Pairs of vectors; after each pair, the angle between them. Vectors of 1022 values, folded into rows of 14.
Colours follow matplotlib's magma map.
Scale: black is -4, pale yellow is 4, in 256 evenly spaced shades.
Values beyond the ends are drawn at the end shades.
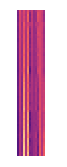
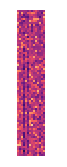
partly opposed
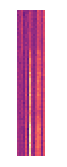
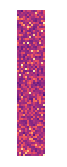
orthogonal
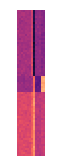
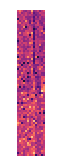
partly aligned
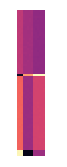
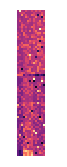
partly opposed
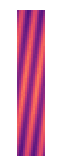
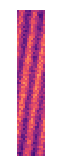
nearly parallel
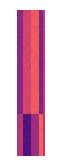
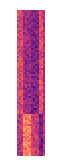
nearly opposite
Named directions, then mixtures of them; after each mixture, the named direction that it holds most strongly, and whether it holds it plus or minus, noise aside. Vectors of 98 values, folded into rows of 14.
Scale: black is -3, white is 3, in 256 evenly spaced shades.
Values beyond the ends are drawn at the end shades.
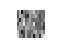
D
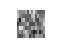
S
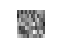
S, minus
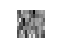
D, minus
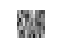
D, plus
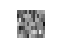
S, minus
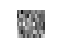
D, plus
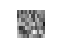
S, minus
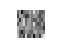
D, plus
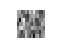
S, plus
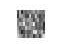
D, plus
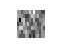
S, plus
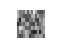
S, plus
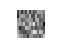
S, minus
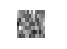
S, plus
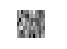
D, plus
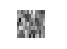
S, plus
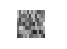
S, plus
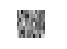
D, plus
